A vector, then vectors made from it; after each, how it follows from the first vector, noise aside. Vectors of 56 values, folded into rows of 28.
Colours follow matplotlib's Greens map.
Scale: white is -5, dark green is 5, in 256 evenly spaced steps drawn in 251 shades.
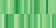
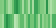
copied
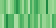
copied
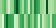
scaled up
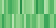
wrapped around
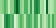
scaled up
